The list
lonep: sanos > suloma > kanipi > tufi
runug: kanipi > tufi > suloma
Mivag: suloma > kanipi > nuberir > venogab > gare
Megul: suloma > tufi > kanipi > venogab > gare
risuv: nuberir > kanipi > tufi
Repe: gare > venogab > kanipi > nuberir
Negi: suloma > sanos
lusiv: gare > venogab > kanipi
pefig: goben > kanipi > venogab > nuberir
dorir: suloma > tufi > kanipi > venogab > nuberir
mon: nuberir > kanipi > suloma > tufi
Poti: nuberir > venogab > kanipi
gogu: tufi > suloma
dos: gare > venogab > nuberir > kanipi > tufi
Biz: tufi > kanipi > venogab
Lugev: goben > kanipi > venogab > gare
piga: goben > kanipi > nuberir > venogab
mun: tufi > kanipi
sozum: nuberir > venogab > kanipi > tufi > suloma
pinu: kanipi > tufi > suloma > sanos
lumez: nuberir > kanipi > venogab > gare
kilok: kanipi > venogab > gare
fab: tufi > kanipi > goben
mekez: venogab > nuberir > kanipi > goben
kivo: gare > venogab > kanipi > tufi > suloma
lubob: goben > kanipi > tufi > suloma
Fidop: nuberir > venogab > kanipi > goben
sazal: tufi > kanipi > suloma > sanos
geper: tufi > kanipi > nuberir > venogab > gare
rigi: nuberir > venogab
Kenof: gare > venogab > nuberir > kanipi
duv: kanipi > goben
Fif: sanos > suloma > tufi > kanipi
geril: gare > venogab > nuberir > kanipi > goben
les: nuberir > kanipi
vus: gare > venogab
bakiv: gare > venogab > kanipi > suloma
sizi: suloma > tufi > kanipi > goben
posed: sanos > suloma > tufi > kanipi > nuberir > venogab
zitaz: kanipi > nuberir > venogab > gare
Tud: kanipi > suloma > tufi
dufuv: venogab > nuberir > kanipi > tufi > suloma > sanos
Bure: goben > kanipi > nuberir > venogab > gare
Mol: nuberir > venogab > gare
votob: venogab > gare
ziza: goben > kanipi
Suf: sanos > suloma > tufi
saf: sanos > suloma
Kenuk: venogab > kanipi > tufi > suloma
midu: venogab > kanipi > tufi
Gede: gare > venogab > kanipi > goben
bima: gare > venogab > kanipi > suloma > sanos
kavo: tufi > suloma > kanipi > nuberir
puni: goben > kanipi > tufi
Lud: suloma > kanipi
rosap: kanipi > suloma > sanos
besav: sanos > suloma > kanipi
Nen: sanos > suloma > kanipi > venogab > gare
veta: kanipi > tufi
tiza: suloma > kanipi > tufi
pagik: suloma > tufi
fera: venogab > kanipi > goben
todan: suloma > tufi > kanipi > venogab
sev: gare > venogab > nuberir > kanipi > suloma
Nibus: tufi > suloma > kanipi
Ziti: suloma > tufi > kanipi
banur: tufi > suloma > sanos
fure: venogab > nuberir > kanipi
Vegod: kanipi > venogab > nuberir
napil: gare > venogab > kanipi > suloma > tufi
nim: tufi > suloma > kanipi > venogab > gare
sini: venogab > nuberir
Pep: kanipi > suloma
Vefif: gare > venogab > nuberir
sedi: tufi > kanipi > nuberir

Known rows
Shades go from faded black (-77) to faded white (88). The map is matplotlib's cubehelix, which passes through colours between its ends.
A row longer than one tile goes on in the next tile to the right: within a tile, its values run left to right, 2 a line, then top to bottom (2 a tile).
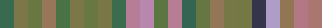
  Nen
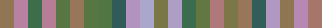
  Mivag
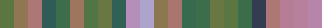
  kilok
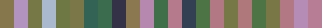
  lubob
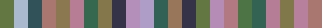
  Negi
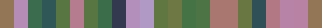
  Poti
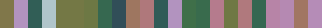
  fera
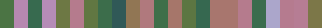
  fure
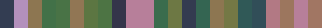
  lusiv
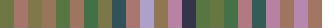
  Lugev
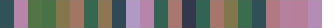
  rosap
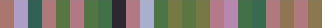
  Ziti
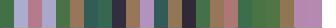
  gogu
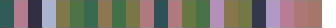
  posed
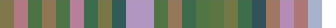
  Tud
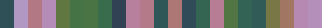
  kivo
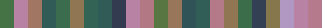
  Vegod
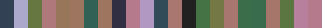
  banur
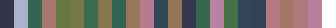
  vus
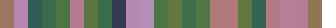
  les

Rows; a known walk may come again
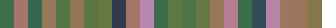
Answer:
Fif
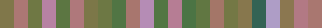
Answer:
votob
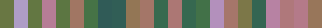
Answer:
sini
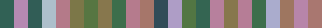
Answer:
dufuv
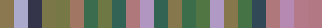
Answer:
rigi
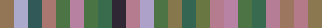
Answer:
Lud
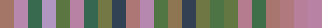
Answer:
puni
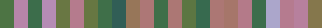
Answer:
fure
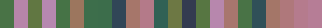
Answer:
saf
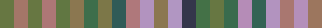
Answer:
Bure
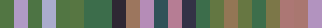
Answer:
fab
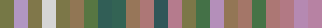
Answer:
Kenuk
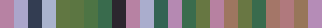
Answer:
sizi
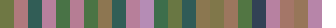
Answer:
Suf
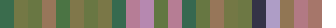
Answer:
Nen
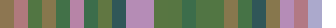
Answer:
veta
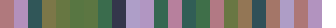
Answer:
Fidop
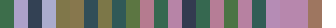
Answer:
piga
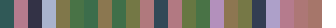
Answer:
posed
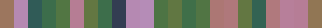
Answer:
les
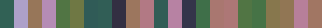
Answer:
kavo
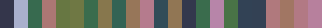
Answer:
vus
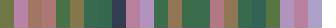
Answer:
runug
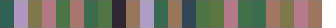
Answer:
Nibus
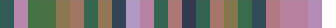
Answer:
rosap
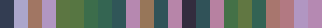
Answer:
sev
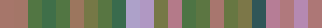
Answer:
lumez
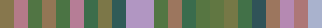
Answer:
Tud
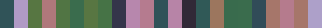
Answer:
Gede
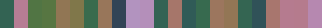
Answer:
pinu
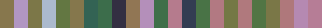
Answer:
lubob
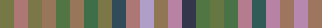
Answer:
Lugev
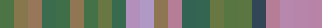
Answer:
zitaz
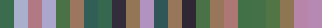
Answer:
gogu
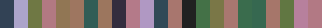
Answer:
banur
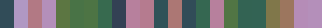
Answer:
kivo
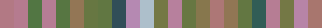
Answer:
Megul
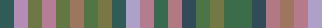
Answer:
napil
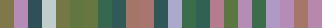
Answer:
mekez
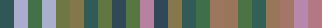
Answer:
Biz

